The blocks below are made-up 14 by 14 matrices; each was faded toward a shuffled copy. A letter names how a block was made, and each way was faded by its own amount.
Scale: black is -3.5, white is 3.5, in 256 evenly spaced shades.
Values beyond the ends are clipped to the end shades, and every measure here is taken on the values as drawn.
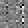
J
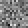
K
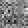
J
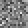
K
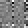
J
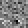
K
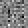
J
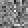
K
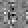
J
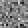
K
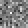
K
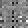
J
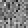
K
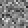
K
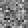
K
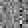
J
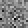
K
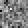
K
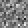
K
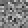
K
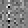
J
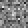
K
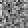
K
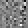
J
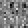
J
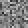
K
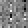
J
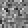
K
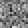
K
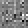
J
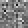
J
